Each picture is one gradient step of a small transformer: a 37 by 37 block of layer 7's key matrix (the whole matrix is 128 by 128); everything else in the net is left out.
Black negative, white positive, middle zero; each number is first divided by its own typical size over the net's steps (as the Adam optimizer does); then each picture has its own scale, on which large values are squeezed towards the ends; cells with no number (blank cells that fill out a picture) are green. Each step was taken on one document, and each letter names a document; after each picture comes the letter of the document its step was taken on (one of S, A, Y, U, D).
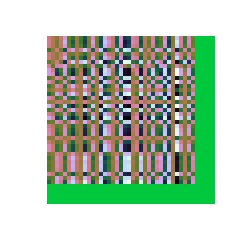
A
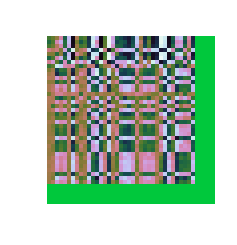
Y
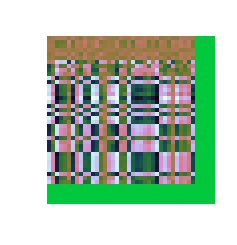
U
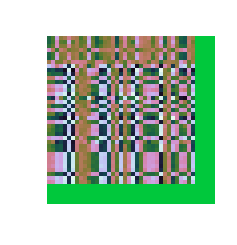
Y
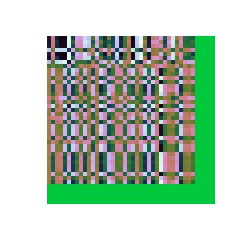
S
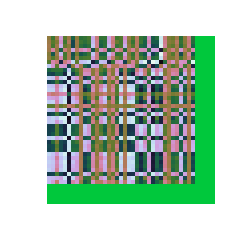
U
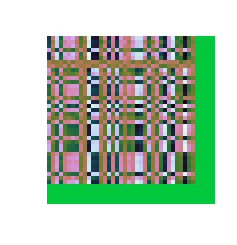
Y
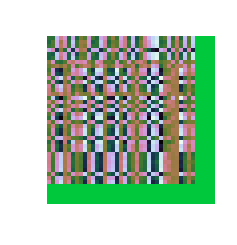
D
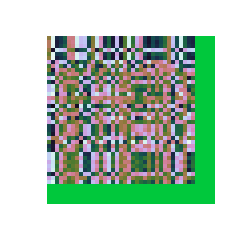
S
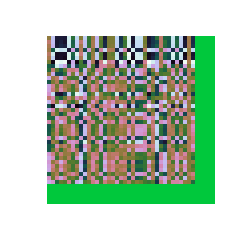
D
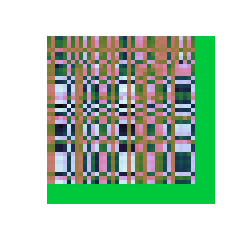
Y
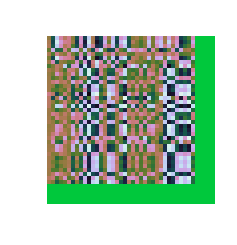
S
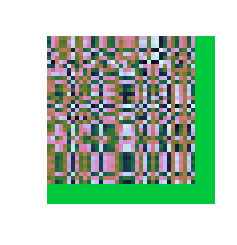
A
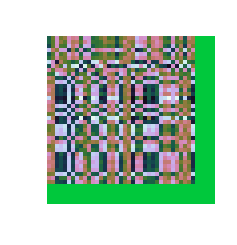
S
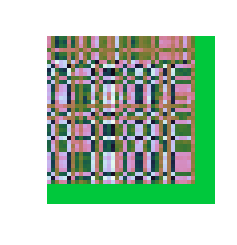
U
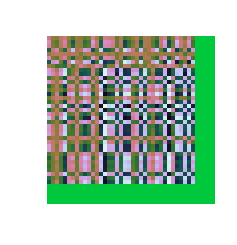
A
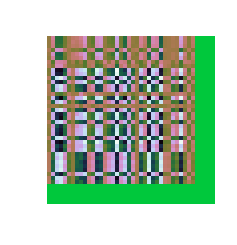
D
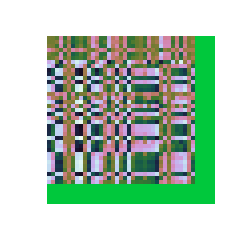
U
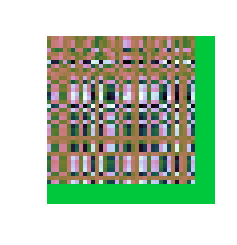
A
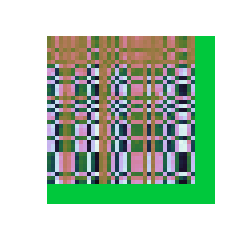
Y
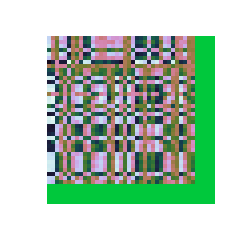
U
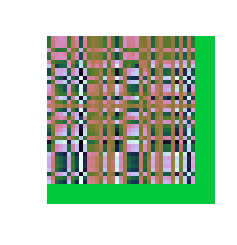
D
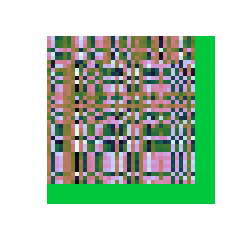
D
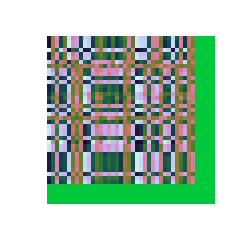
S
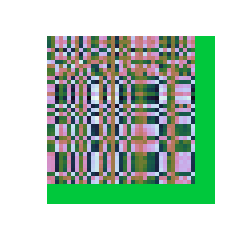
U
